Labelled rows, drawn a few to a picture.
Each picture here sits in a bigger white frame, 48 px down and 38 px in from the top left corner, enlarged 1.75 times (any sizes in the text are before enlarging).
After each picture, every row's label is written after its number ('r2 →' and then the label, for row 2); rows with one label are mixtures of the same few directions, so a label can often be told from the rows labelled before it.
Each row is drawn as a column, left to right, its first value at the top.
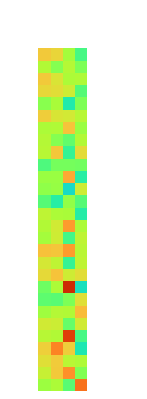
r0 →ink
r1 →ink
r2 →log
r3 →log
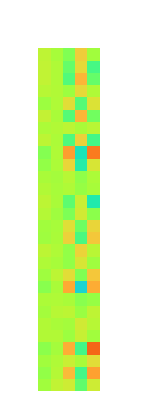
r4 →ink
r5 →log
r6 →ink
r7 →ink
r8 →ink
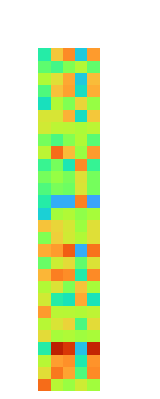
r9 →log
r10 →ink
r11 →ink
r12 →ink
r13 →ink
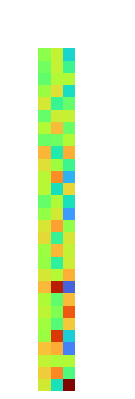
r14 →ink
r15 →log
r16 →log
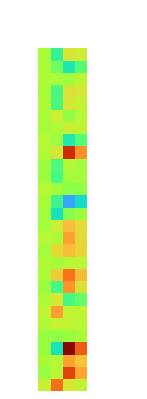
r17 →log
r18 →log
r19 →ink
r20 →ink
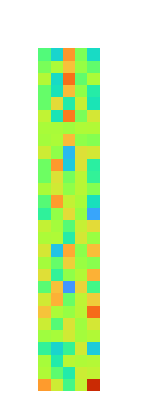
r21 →log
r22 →ink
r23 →ink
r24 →ink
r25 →log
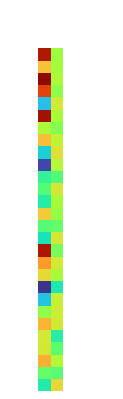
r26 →ink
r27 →log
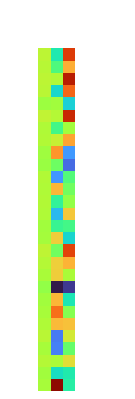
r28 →ink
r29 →log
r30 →ink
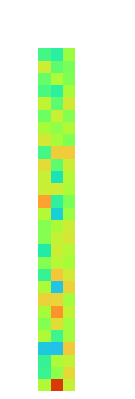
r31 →ink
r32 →log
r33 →ink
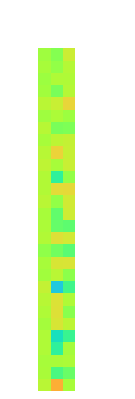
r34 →ink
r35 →log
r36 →log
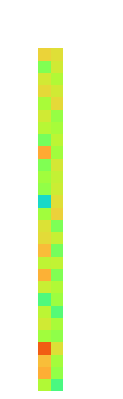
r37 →ink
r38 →log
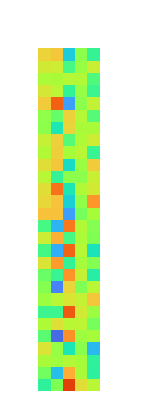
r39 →log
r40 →log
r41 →log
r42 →log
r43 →ink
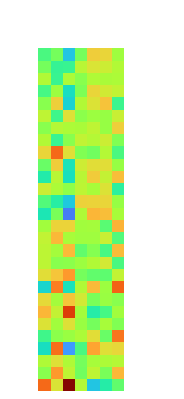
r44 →log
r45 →ink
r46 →log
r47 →ink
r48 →log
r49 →log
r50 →log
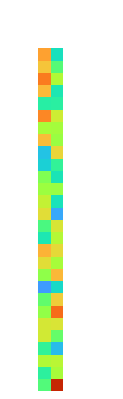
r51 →ink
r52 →log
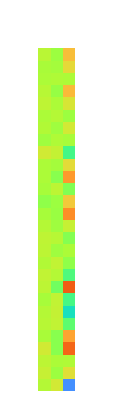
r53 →ink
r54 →log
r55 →log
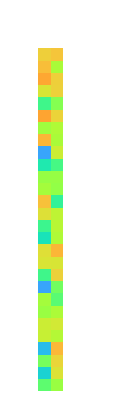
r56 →ink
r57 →ink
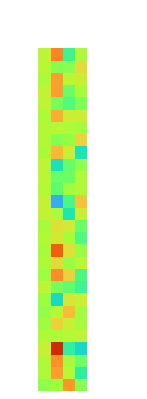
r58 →log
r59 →ink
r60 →log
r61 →ink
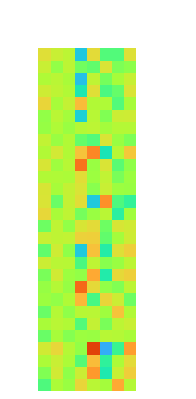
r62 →log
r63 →ink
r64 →log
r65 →ink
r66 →ink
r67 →ink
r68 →log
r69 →ink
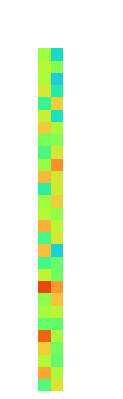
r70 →log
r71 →ink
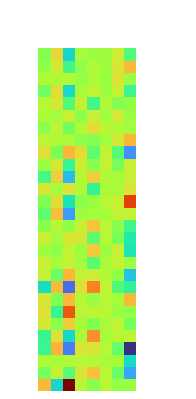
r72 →log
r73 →log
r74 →log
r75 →ink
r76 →log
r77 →ink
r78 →ink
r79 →ink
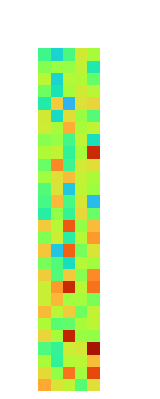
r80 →log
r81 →ink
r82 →log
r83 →log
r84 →ink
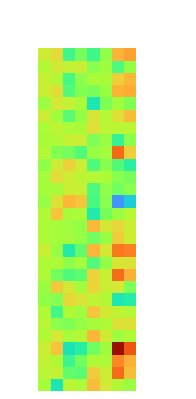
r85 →ink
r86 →log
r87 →ink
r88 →ink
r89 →log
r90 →log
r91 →ink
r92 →ink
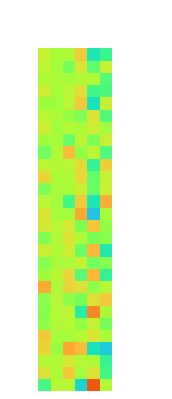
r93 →log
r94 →log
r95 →ink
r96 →log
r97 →log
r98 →ink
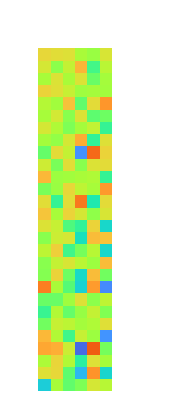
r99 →log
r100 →ink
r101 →log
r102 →ink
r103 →ink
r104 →log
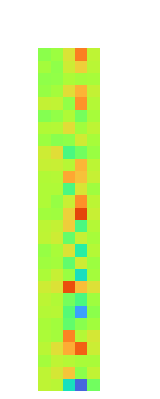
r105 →ink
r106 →ink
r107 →log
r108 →log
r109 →log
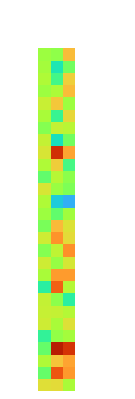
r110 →log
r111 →ink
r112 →ink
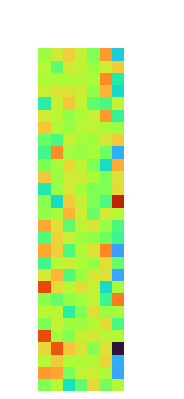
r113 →log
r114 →ink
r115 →log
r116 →log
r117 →log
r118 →ink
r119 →ink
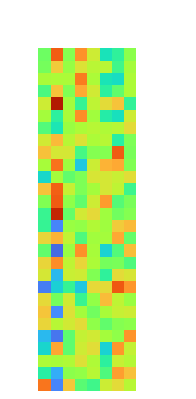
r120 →log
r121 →log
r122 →log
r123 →ink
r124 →log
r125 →ink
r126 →ink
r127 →log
